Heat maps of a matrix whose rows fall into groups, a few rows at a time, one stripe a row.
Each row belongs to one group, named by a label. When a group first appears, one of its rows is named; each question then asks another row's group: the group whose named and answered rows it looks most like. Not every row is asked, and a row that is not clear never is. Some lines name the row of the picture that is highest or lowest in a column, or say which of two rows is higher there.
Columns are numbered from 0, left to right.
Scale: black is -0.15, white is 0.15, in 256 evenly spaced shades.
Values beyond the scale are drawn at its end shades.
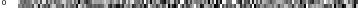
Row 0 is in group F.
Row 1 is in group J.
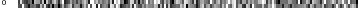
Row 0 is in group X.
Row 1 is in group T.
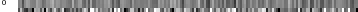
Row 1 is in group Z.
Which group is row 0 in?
Z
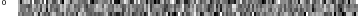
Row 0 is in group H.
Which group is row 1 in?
F
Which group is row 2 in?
F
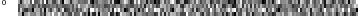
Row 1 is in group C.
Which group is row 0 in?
H
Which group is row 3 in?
Z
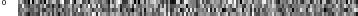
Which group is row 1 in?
T
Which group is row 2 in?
C
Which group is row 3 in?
T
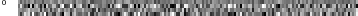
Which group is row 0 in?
H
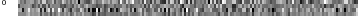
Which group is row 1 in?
C
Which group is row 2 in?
Z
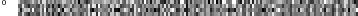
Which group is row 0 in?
F
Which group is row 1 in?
T
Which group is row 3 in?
T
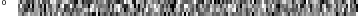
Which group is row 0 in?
J
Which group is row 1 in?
X
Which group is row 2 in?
X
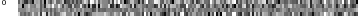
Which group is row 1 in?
Z
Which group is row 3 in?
F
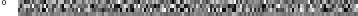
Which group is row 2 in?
C
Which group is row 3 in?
F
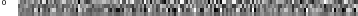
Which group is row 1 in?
C
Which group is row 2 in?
J
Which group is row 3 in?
J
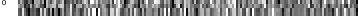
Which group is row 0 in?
X
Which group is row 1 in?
X
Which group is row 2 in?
T
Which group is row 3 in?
T
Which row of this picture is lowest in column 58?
1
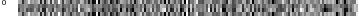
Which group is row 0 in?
Z
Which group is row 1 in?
C
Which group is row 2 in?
C
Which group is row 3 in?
Z
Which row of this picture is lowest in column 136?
1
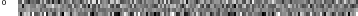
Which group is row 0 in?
T
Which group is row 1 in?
Z
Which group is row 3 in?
H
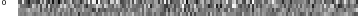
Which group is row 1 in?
F
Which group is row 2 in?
Z
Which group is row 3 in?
F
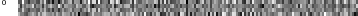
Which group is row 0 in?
T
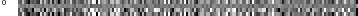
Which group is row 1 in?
H
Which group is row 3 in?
T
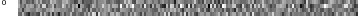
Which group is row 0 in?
J
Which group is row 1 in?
F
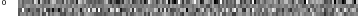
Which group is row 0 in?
J
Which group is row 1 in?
Z
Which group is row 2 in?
T
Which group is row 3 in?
C
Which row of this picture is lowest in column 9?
2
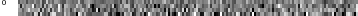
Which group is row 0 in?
C
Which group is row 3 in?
J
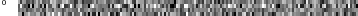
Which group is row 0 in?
J
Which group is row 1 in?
X
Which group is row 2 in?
C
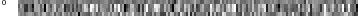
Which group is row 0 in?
J
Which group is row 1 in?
X
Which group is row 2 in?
X
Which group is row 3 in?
F
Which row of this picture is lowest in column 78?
0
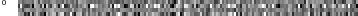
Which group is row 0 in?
J
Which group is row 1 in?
X
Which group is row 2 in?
Z
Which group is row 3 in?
X
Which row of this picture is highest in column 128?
0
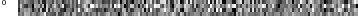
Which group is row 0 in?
C
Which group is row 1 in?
X
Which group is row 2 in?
C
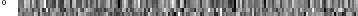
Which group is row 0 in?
H
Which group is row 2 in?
C
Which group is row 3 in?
J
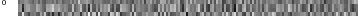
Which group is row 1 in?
Z
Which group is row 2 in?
Z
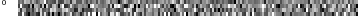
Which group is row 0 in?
H
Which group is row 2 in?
J
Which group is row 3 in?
T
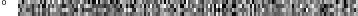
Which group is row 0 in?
Z
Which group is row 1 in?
C
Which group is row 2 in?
J
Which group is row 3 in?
C
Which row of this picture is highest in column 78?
1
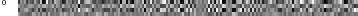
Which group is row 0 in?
C
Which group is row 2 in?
C
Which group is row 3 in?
F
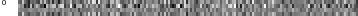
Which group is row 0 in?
T
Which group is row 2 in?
F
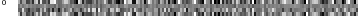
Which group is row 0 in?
J
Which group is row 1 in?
H
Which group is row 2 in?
T
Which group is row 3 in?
J
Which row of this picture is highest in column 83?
2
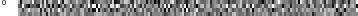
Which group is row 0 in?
H
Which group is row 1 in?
T
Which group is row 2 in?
Z
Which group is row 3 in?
F
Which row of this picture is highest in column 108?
1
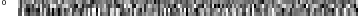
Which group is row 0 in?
H
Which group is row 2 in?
T
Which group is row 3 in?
T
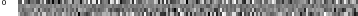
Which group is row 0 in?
T
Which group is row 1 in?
Z
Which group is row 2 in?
J
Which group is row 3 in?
F
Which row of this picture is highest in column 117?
0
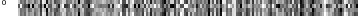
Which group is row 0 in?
F
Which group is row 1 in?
X
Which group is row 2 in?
F
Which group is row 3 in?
F
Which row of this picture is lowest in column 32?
1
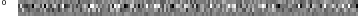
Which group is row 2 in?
T
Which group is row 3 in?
H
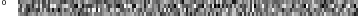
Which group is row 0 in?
C
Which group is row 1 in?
J
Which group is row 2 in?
T
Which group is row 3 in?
F
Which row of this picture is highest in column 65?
1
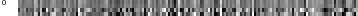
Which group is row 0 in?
J
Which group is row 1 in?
J
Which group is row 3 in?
J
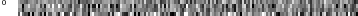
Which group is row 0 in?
F
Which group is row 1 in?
Z
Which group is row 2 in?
Z
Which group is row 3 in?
X
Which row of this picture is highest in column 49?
3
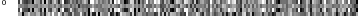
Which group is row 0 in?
X
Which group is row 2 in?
X
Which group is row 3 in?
Z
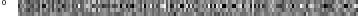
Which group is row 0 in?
T
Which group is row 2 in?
T
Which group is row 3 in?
J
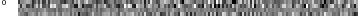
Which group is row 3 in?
F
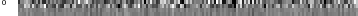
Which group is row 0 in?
C
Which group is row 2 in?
H
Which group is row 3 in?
H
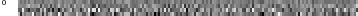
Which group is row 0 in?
H
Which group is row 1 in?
Z
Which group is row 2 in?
T
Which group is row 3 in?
H
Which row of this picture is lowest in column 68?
3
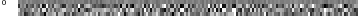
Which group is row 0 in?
H
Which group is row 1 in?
C
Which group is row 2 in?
F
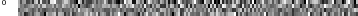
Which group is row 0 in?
J
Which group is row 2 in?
C
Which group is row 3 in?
X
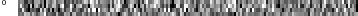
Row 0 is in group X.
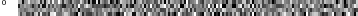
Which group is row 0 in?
Z
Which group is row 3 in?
J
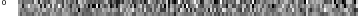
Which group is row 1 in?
Z
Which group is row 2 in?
F
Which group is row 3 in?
J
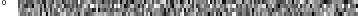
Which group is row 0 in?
C
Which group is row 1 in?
X
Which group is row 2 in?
Z
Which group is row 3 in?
F
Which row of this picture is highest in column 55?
2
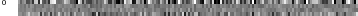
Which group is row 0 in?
J
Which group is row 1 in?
H
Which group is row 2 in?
F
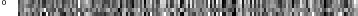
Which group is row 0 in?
C
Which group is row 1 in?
C
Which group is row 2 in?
H
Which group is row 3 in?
C
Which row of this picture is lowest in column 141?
2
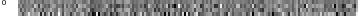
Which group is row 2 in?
H
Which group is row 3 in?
Z
